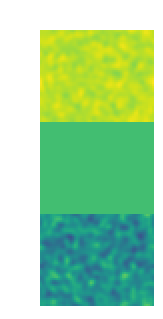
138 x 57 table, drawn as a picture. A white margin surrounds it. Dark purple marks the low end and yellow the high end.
The table splits into 3 rows of 1 panel. Panel 1,1: very high, blotchy, faint in contrast. Panel 2,1: high, flat. Panel 3,1: middling, blotchy.
